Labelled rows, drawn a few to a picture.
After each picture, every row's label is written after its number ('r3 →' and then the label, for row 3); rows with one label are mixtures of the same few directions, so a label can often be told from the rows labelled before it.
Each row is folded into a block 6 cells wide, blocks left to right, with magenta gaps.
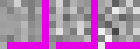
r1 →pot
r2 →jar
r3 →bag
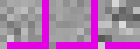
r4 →bag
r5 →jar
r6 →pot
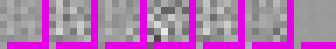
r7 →jar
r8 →jar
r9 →jar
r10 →bag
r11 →jar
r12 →jar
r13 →jar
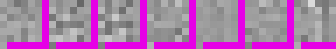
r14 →bag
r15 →jar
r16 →jar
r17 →jar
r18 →pot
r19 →bag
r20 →pot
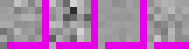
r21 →bag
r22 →pot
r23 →bag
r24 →bag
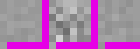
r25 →jar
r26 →bag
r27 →jar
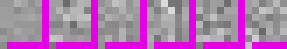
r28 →bag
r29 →pot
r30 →bag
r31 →pot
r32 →jar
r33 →bag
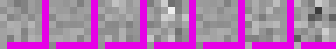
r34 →bag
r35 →jar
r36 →bag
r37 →pot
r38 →jar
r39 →jar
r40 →pot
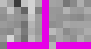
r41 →pot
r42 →bag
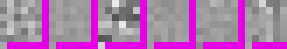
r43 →jar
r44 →jar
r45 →pot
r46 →bag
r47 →bag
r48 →pot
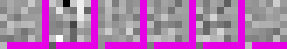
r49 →jar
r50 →pot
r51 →jar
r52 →jar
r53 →jar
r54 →jar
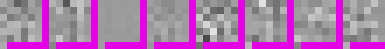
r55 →bag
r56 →pot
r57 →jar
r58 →bag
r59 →bag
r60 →pot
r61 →pot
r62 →jar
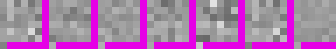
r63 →jar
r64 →pot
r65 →bag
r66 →bag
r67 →pot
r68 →jar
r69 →jar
